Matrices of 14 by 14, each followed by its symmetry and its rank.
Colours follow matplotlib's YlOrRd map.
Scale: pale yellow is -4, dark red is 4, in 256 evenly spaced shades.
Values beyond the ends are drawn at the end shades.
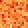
neither, full rank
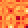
symmetric, rank two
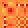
symmetric, rank two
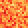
antisymmetric, full rank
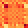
symmetric, rank two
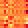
neither, rank two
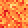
antisymmetric, full rank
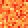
neither, full rank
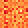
neither, rank three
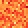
neither, full rank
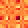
symmetric, rank two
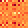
neither, rank two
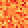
antisymmetric, full rank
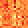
neither, rank three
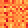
neither, rank three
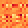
neither, rank two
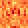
neither, rank three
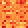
neither, rank three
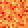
antisymmetric, full rank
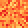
antisymmetric, full rank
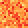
neither, full rank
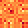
symmetric, rank two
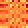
neither, rank two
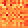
neither, rank three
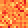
antisymmetric, full rank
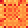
symmetric, rank two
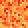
neither, full rank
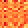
neither, rank two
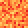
neither, full rank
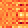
neither, rank two
